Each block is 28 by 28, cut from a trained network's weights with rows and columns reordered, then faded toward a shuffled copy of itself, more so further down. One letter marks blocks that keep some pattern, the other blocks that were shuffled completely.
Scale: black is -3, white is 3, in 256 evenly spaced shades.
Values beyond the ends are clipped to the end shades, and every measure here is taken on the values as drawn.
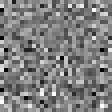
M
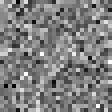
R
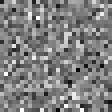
R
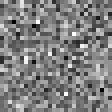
R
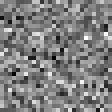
R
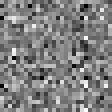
M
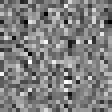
M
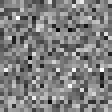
R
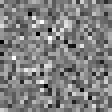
R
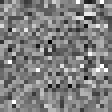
M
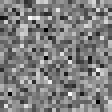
R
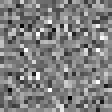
M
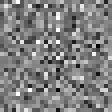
M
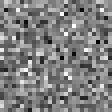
R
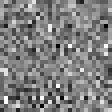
M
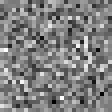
R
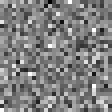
M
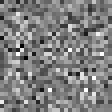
M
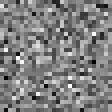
M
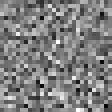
R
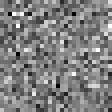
M
